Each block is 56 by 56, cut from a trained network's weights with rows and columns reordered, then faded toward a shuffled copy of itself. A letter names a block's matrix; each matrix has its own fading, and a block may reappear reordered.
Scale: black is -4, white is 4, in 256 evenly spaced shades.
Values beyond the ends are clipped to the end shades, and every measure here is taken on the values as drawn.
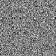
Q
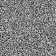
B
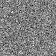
B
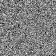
B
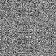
Q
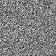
Q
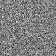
B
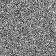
B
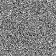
B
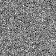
B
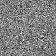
B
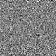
Q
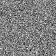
B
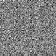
Q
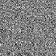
Q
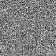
Q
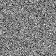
B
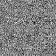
Q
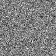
B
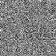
Q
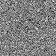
B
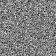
B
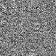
Q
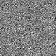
Q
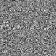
Q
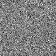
B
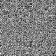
Q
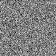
B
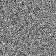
B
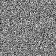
B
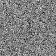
B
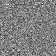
B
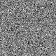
B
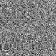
Q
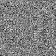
Q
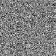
Q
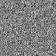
Q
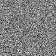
Q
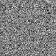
Q
